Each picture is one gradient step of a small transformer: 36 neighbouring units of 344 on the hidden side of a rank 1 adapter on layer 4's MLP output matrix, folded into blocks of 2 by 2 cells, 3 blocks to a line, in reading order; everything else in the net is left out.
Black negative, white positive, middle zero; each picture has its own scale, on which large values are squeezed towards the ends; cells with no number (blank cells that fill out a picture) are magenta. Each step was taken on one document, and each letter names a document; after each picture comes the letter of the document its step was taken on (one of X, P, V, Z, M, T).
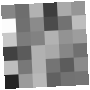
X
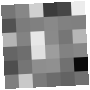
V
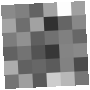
V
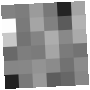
X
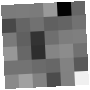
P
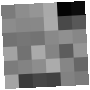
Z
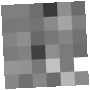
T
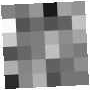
X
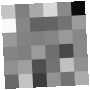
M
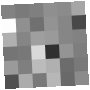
Z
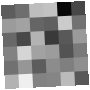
P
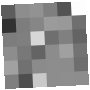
M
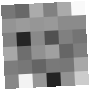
P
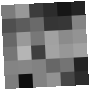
T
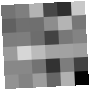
P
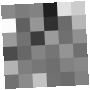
X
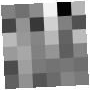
X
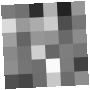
V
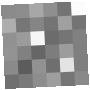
M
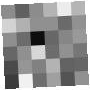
V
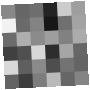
V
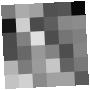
Z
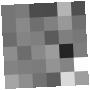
T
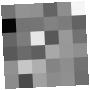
M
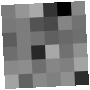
P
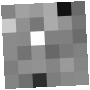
M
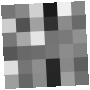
Z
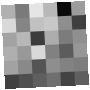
Z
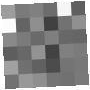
Z
